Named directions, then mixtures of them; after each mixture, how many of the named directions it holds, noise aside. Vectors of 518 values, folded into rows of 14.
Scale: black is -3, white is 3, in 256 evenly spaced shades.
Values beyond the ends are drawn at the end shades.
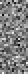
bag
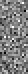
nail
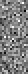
one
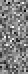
two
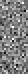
one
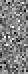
two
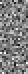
two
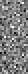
one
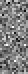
two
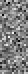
two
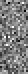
two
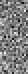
one
